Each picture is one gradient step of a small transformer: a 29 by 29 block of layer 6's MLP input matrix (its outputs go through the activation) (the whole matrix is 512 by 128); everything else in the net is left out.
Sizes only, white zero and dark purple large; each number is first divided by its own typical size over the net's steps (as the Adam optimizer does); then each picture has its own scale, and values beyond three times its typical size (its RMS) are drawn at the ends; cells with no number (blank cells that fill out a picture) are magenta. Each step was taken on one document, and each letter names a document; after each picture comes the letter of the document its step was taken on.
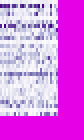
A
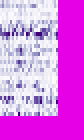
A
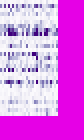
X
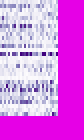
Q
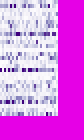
X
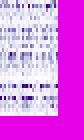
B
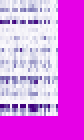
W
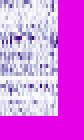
Q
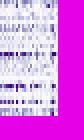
X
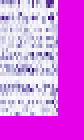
Q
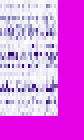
Q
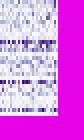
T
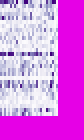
X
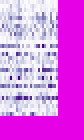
A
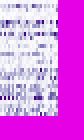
A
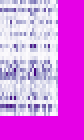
W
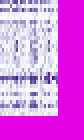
W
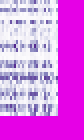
W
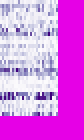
A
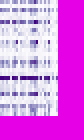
W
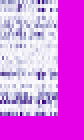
A
